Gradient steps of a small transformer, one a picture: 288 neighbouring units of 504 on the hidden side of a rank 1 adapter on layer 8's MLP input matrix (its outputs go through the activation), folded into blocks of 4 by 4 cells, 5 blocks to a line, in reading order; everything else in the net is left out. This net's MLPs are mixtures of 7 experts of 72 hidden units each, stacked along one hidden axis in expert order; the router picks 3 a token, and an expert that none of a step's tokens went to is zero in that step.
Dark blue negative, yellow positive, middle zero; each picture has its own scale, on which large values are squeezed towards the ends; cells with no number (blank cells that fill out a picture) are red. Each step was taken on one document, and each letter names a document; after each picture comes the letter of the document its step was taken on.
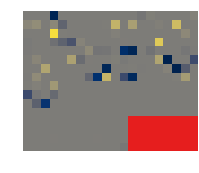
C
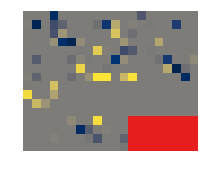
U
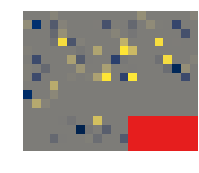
U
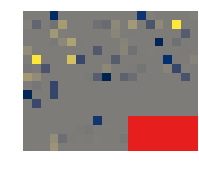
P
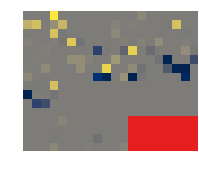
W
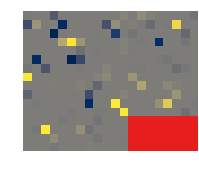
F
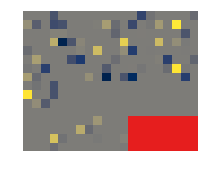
P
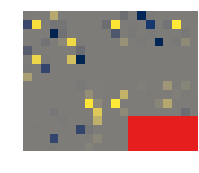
F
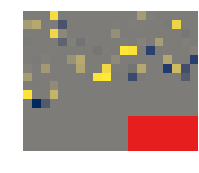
W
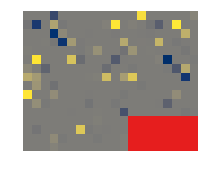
P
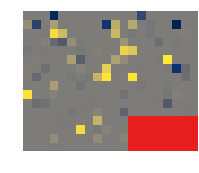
U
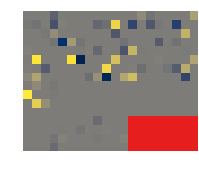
P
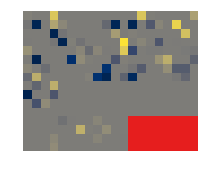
C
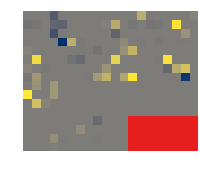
P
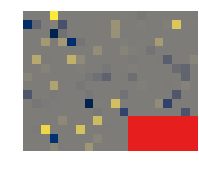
F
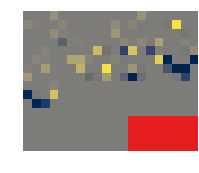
W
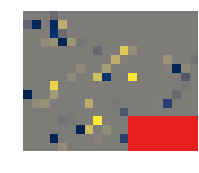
U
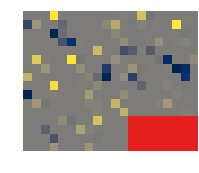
F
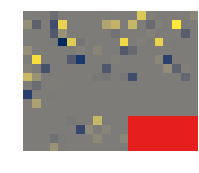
P
